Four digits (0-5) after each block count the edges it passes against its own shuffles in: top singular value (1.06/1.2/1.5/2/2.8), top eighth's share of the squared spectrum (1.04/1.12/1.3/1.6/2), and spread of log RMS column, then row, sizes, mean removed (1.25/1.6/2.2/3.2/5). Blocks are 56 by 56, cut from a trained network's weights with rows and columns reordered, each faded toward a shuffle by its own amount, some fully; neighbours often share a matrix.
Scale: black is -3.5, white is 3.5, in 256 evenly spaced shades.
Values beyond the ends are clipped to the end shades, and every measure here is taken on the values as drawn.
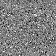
2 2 0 1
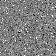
0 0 0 0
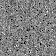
1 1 0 0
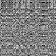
4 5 2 2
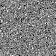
0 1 0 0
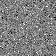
0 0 0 0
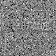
2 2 1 0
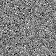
0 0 0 0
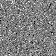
0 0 0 0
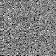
3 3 1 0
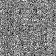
2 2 0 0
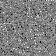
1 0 0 0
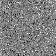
2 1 0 0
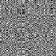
4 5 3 2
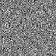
3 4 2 1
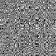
4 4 2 2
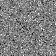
2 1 0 0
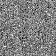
1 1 0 0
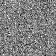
0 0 0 0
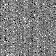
2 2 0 1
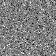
1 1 0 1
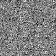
2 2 0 0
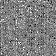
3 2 1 0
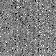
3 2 1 0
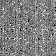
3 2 0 1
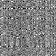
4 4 0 2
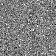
1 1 0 0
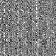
3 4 2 1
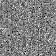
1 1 0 0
